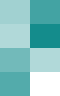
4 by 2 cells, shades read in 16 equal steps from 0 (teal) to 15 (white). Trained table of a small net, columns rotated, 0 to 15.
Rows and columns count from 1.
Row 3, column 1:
6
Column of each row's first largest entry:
1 1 2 2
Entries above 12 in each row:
0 0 0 1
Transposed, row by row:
9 10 6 4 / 3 0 10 15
